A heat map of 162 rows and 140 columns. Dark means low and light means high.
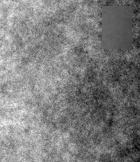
Calmest part: top right. Odd rows or columns: none. Slope: up to the left. Odd patch: calmer, in the top right. Stripes: none. Grain: blotchy.
